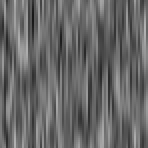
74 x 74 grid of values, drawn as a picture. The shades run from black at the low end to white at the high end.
The histogram is bell-shaped. The grain runs up and down. Overall the values sit about 40% of the way up the scale.
